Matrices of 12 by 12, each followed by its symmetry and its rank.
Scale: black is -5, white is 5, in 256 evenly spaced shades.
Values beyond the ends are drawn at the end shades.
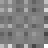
symmetric, rank one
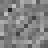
symmetric, full rank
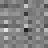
neither, rank two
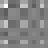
symmetric, rank one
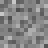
symmetric, full rank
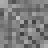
symmetric, full rank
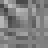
antisymmetric, rank two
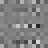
neither, rank two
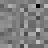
neither, rank two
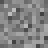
symmetric, full rank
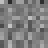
neither, rank two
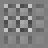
symmetric, rank one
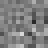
antisymmetric, rank two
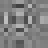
antisymmetric, rank two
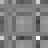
symmetric, rank one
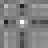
symmetric, rank one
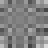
symmetric, rank one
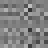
neither, rank two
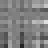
antisymmetric, rank two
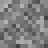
symmetric, full rank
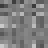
neither, rank two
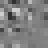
antisymmetric, rank two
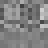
neither, rank two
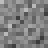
symmetric, full rank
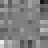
antisymmetric, rank two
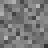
symmetric, full rank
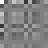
symmetric, rank one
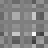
symmetric, rank one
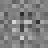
antisymmetric, rank two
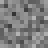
symmetric, full rank
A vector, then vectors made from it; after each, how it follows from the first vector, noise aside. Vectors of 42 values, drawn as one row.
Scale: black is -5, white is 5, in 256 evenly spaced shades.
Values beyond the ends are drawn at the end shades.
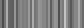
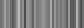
reversed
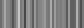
reversed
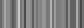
reversed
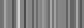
reversed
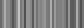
reversed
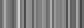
reversed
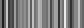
scaled up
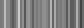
reversed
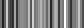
scaled up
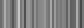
reversed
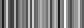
scaled up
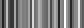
scaled up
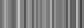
reversed
